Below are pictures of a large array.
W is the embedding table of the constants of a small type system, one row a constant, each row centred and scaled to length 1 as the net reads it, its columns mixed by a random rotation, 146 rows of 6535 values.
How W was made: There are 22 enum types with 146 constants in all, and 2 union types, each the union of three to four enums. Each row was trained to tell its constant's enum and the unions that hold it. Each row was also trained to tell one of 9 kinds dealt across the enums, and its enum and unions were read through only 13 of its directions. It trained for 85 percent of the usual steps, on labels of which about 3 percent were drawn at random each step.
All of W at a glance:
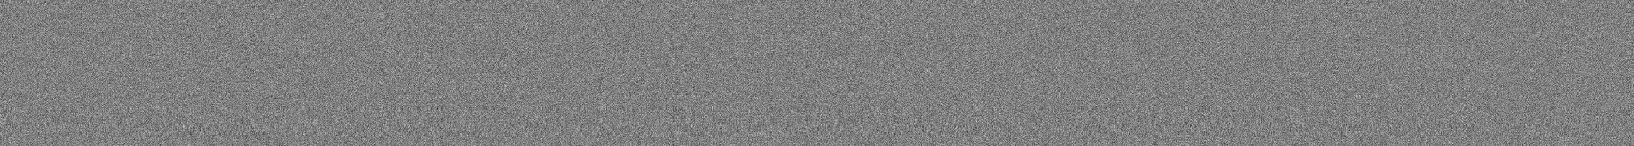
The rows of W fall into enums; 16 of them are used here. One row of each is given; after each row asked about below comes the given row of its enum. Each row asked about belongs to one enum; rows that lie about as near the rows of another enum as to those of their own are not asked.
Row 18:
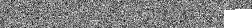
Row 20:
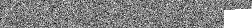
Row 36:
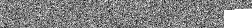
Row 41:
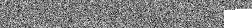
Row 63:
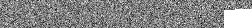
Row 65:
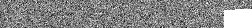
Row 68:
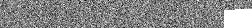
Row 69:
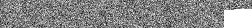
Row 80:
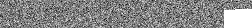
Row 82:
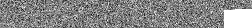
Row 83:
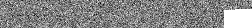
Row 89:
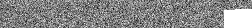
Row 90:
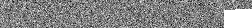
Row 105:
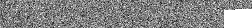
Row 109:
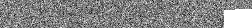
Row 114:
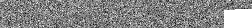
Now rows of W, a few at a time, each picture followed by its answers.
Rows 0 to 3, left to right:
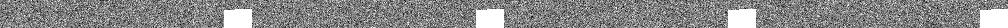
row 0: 109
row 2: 68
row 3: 114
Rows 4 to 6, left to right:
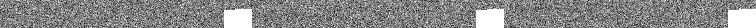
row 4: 18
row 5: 63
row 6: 41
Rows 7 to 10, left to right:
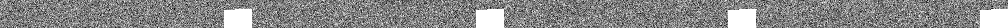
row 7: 41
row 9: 80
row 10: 20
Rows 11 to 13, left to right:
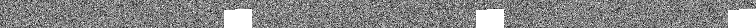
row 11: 65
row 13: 90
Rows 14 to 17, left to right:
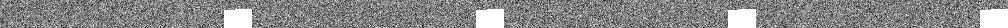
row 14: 41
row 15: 89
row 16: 82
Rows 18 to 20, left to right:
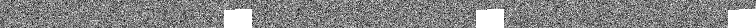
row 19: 83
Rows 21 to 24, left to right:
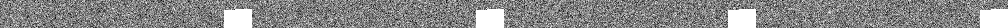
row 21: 68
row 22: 80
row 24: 18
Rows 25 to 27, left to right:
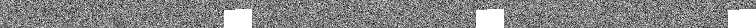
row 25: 80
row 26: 82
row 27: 63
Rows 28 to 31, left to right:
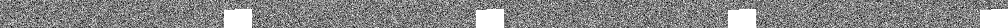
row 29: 89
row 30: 65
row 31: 105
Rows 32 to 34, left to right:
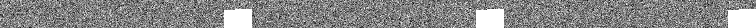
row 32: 80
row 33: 105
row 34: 36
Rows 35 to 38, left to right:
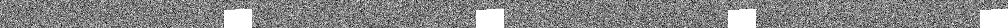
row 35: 41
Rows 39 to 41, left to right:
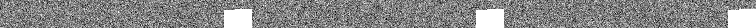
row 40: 20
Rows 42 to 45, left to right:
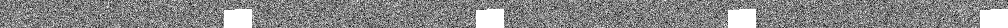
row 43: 36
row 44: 41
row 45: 109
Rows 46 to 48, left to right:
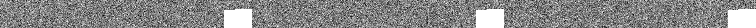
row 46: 18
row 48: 89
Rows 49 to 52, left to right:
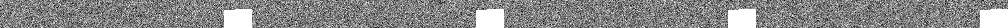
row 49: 109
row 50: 20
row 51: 41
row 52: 89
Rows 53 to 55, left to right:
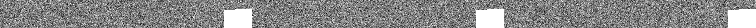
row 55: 109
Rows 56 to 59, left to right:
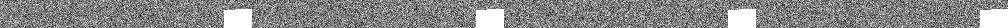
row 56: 65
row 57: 68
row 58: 83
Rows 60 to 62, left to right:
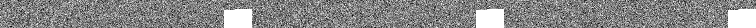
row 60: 82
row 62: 69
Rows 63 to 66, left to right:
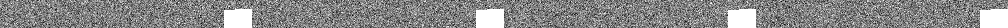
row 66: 82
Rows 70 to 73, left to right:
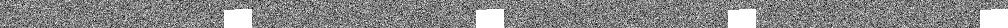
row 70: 36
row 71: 20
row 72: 109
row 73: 83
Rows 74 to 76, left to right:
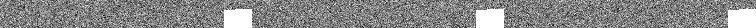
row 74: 18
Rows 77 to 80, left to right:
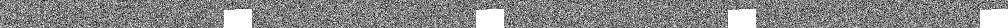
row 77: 20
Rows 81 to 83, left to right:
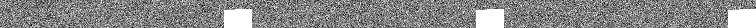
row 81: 90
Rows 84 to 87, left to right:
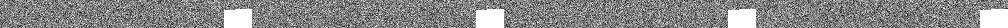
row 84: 18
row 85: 68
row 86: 105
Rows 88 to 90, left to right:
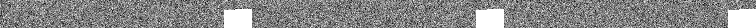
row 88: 105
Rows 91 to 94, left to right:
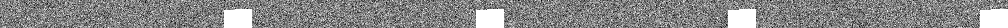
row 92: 105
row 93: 63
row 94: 68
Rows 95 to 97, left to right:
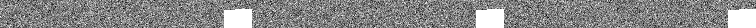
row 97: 18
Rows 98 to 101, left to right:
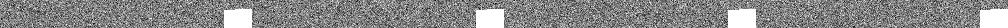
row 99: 82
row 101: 69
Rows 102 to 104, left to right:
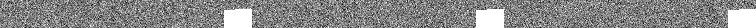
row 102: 41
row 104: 90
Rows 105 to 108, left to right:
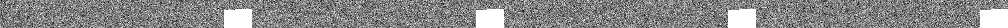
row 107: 80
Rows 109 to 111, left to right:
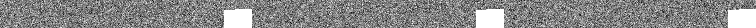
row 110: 89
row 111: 90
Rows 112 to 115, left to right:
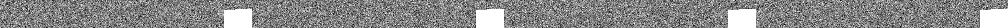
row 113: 63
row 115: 82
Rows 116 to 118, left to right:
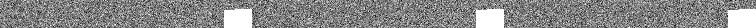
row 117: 18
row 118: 89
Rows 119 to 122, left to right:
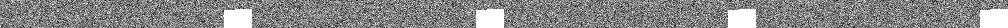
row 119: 80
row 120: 90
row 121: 89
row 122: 69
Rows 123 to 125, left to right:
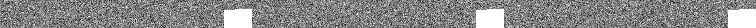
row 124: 114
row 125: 114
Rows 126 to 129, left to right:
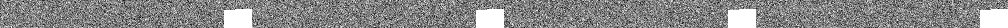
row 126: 20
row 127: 20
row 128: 80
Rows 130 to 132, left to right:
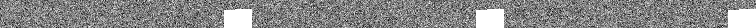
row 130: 20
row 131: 36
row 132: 80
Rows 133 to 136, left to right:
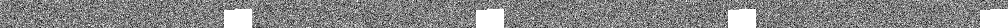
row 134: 41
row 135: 90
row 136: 89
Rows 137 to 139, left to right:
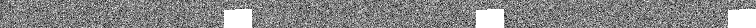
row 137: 68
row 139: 65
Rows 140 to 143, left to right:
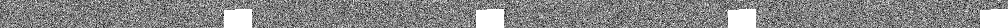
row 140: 68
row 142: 109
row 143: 82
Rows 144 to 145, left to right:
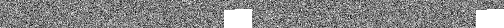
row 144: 18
